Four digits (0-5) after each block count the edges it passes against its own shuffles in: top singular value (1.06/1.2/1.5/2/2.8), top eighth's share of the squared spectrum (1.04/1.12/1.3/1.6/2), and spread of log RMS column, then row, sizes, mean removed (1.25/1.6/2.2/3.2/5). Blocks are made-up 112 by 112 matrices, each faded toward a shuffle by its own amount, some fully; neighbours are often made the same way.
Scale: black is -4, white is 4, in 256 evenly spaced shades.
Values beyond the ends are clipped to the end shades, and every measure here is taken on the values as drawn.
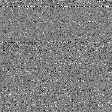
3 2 0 3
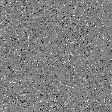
3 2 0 0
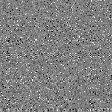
4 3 1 2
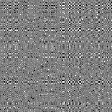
5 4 3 3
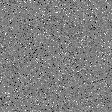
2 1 0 0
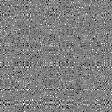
5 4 2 3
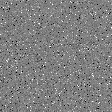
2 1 0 0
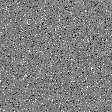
0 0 0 0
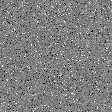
2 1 0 0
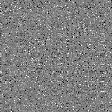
4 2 1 1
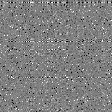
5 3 1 2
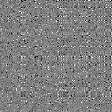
5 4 3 3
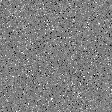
2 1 0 0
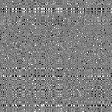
5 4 3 3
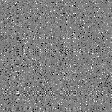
4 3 1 2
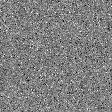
0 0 0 0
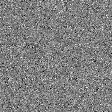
0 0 0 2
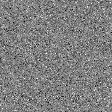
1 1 0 2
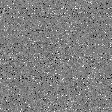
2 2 0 2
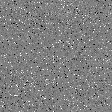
2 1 0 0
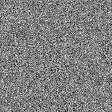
2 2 0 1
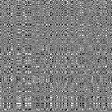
5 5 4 4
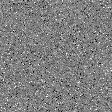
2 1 0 0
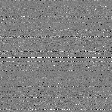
4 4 0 3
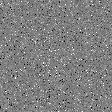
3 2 1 0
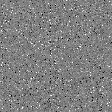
3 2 1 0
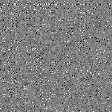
4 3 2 2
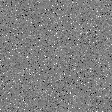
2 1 0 0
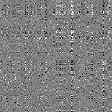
5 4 3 3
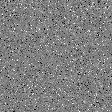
1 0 0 0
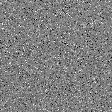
1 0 0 0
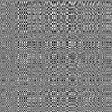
5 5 4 4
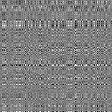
5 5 4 4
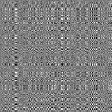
5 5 4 4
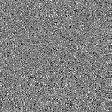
4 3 1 1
